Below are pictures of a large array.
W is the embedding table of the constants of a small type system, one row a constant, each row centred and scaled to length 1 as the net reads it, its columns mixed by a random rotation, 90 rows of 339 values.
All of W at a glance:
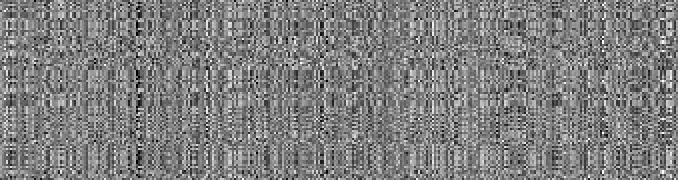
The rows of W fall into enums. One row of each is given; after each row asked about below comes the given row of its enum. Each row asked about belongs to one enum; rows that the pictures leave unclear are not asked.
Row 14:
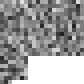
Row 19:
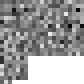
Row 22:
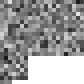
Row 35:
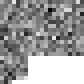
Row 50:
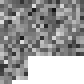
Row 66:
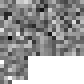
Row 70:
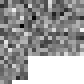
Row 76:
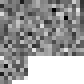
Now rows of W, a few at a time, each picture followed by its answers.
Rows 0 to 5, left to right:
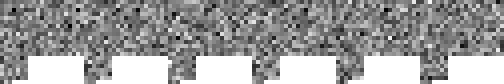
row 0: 19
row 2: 66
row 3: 50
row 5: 22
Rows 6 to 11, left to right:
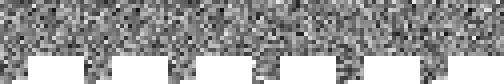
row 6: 50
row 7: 50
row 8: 50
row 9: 66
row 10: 14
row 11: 35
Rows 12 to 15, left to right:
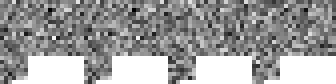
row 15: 50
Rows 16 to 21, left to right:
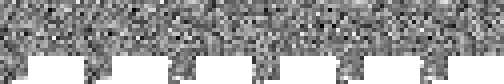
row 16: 35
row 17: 35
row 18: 66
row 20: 66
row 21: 66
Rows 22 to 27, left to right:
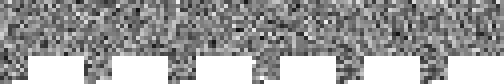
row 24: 22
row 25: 66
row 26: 14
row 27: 14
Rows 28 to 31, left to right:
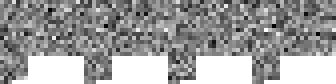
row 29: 70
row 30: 22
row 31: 70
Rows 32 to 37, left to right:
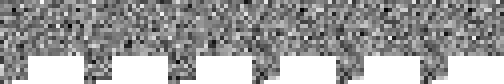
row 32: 19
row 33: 22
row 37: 35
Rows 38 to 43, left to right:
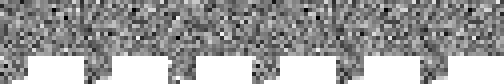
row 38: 76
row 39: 35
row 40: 66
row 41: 76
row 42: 35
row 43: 35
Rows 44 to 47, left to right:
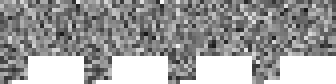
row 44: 14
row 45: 14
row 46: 22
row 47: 50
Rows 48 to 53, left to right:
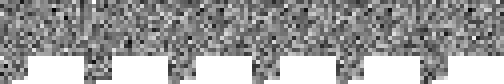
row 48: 76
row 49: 22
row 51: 50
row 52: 50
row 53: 35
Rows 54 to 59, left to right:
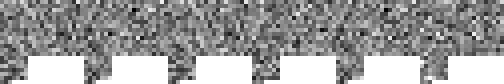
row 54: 14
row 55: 35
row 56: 14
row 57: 22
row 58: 35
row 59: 66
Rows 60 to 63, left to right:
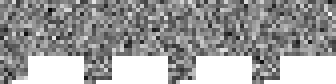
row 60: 35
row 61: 22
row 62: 14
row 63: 22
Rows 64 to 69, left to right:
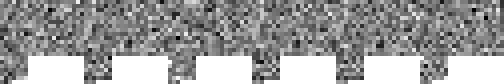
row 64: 35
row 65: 22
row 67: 22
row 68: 22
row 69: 76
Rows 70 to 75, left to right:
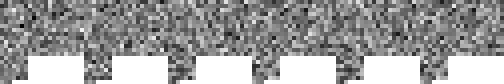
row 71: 22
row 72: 14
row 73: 50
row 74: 14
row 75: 50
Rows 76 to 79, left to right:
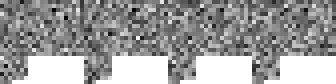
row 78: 50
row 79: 50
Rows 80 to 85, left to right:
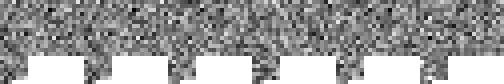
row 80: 35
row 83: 14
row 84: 50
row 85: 66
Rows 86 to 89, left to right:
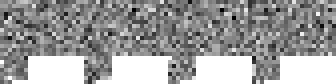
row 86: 66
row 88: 76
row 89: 19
